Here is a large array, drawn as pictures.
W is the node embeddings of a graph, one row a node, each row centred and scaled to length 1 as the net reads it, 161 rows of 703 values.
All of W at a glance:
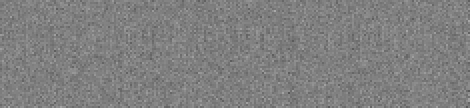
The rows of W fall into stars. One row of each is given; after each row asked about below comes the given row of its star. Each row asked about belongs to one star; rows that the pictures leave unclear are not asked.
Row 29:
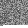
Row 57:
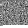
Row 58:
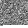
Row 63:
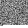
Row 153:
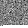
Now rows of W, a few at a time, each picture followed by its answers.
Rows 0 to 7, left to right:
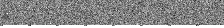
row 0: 29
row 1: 29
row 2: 58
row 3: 29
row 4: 57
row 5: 63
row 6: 29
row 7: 153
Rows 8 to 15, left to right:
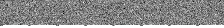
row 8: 57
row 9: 57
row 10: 29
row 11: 63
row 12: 58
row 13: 57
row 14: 58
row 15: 57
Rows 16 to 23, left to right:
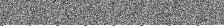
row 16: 29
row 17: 29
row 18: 58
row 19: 57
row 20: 63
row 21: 63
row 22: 58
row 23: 29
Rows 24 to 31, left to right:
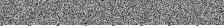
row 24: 29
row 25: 29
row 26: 63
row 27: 29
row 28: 153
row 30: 29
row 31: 58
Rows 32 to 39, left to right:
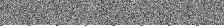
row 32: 57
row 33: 29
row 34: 153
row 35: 63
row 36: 63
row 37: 63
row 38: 153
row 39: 58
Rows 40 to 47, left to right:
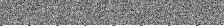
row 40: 153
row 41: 58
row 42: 29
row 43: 153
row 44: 63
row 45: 29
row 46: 58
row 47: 153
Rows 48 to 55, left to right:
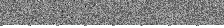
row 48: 153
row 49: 29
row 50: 29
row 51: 58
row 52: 153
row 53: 58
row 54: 57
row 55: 153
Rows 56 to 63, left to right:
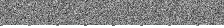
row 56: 58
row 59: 153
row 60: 153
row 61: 153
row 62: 58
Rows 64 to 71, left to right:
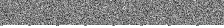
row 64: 29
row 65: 153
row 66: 29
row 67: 58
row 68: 153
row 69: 29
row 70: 58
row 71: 153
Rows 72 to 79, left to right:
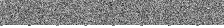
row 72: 58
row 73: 153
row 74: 58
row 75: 63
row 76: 58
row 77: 29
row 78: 153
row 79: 57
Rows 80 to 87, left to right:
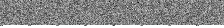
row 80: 29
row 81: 153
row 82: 63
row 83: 63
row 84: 63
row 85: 63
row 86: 63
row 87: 153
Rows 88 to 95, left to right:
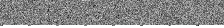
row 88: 63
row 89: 57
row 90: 58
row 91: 58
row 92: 29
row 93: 63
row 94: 29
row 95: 63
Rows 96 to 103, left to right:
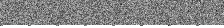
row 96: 153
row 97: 63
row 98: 29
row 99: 58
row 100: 29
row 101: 63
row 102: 57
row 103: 57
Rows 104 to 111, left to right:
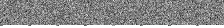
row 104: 58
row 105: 63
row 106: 29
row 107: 57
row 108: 153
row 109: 153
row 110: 57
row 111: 58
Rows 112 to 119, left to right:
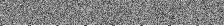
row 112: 57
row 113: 29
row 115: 63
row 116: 29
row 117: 63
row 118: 29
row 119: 58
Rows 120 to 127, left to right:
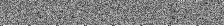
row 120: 29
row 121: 58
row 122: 29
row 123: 63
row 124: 57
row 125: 153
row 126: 29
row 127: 58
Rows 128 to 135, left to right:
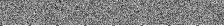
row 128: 57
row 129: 63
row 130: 57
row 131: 58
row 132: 58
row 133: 63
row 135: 63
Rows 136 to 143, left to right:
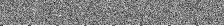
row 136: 57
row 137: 63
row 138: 57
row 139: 58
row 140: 153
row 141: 58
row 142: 63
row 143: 57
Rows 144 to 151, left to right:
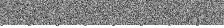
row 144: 63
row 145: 29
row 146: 63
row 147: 153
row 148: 58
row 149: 58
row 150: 58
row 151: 58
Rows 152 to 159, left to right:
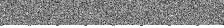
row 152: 57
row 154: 63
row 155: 63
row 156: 153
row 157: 29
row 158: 57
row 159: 63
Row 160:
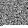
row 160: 63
